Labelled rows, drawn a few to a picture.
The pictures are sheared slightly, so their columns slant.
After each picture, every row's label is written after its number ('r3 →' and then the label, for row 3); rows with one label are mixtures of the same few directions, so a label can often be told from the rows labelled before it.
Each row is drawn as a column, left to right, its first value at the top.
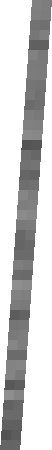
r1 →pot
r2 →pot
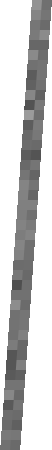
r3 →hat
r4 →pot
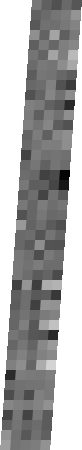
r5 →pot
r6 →hat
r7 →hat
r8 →hat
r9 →hat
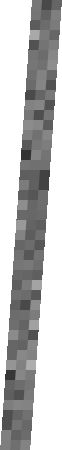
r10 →pot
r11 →hat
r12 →hat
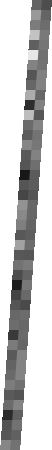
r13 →hat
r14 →hat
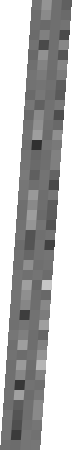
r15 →hat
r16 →pot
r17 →pot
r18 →hat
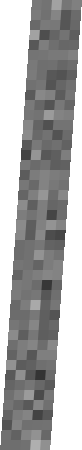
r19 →pot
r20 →pot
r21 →hat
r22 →pot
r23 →pot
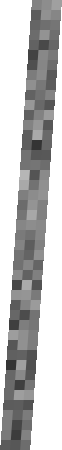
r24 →hat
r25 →pot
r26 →hat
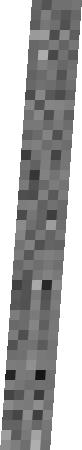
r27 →pot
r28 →hat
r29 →hat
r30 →pot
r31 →hat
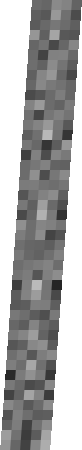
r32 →pot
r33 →hat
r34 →pot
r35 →pot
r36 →pot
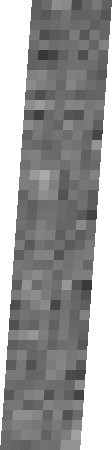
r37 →hat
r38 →hat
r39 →hat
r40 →hat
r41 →hat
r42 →hat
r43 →pot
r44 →pot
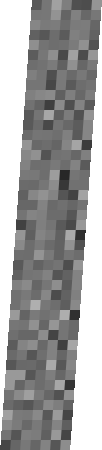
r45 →pot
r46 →pot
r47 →hat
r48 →hat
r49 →hat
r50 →pot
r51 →pot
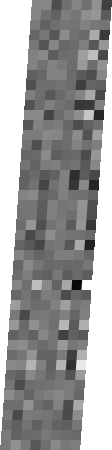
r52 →hat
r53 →pot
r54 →hat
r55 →pot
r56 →hat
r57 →hat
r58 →hat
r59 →hat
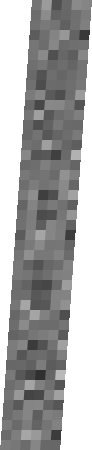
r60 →pot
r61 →hat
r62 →pot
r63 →pot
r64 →hat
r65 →pot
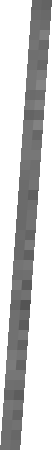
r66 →hat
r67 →hat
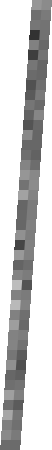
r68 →hat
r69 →hat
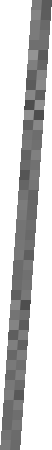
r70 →hat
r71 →hat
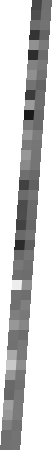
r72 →hat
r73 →hat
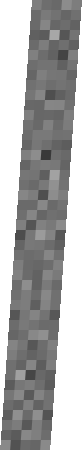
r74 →pot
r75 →pot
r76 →pot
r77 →hat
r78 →pot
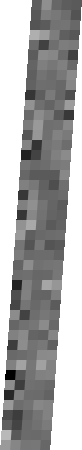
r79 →pot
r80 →pot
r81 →hat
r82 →hat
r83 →hat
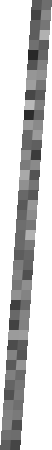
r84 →hat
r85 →pot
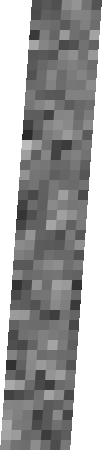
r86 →pot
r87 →pot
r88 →hat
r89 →pot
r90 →pot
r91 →pot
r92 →hat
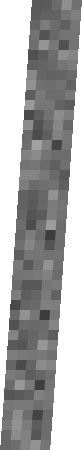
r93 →hat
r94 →pot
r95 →pot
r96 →pot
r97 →hat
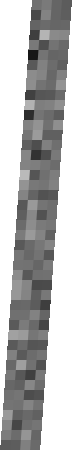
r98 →hat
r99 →pot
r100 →pot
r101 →hat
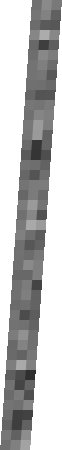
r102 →pot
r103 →pot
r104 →pot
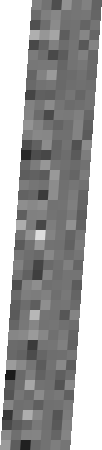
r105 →pot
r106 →pot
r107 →pot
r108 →hat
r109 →hat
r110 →pot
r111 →pot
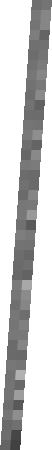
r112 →pot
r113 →pot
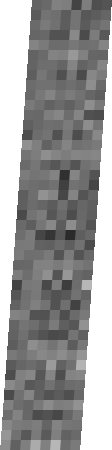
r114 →pot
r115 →pot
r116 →pot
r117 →pot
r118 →hat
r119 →pot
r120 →hat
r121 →hat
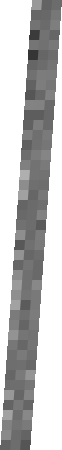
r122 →hat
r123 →hat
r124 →pot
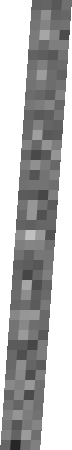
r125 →pot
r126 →pot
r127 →pot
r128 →pot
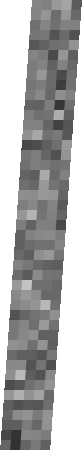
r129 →pot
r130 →pot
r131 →hat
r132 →hat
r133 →pot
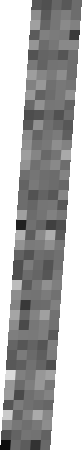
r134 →pot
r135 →hat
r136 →pot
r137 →pot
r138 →pot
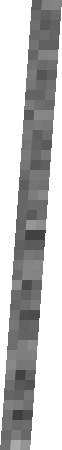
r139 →hat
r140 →pot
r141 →pot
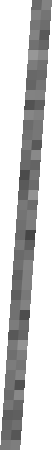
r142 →hat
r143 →pot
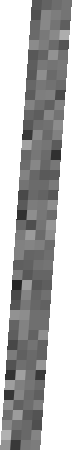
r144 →pot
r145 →pot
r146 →hat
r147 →pot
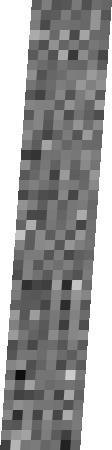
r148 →pot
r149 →pot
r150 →pot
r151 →hat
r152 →hat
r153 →hat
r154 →pot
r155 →hat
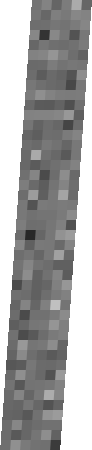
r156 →hat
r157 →pot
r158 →hat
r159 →hat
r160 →hat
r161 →pot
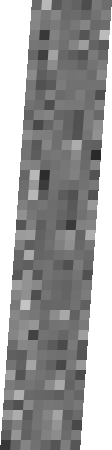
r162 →pot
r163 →hat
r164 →hat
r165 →hat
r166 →pot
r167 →pot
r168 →pot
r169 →pot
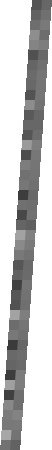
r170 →pot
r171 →pot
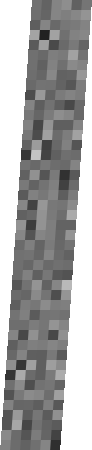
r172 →pot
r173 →pot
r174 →pot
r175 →hat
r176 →hat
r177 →pot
